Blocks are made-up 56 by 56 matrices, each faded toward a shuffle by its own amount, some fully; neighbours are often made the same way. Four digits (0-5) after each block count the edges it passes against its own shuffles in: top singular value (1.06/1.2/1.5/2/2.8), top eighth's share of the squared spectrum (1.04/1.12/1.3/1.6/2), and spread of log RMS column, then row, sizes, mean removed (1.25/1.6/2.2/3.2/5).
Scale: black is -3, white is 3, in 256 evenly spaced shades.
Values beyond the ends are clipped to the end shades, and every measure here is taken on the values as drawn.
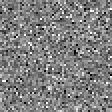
0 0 0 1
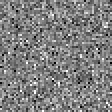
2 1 0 0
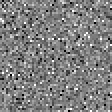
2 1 0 0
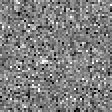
2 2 1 0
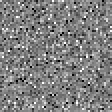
0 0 0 0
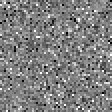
0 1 0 0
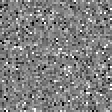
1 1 0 0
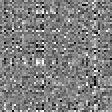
4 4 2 2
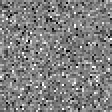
0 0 0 0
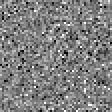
2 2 0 1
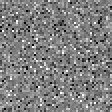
0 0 0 0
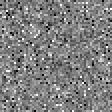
1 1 0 0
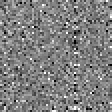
3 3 2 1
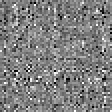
4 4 2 2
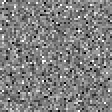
0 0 0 0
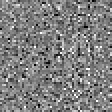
3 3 1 1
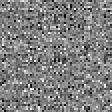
3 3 2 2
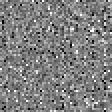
3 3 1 0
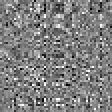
4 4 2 2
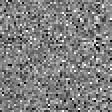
3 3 1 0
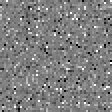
1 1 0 0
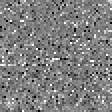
1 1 0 2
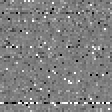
3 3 0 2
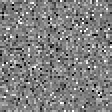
1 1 0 0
